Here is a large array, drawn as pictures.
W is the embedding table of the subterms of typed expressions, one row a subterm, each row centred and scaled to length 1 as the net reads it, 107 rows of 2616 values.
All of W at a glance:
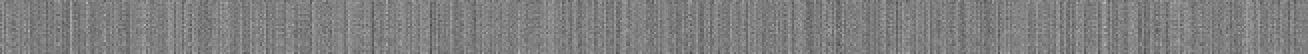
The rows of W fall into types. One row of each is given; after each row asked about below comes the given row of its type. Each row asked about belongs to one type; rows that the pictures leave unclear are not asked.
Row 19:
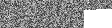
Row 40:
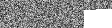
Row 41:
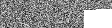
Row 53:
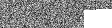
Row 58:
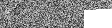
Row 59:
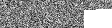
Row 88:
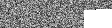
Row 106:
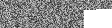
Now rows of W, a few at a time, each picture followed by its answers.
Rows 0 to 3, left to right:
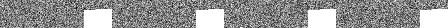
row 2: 88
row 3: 41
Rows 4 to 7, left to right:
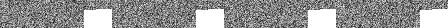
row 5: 53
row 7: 53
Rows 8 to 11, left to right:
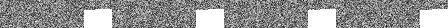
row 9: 58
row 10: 19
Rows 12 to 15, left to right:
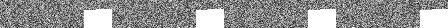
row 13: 53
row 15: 88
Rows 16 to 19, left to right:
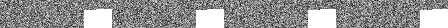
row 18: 88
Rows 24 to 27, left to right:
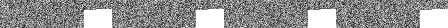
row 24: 53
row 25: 19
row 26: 40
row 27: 106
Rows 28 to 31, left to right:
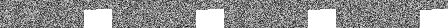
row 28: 58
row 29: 59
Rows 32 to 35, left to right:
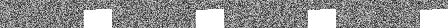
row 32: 106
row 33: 106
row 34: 19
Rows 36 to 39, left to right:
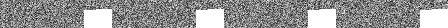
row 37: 53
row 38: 40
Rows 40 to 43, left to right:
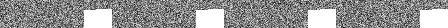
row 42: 106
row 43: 41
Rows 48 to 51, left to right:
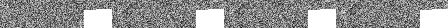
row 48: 106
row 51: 58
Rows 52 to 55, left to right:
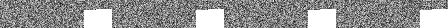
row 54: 40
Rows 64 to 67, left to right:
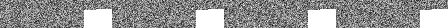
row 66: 40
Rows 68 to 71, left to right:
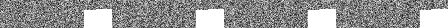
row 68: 41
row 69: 19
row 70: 106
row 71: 19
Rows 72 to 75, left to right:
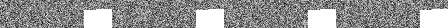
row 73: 58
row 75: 19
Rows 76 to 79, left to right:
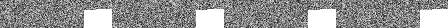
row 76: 58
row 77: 41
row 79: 88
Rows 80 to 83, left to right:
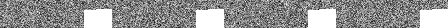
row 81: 59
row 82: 53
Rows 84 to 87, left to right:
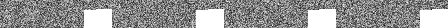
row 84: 58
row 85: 106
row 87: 88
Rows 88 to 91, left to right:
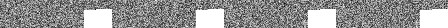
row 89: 19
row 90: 106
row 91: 106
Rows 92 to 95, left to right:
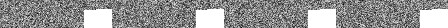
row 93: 19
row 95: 41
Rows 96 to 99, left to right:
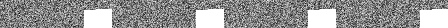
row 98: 40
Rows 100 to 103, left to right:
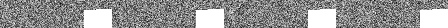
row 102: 58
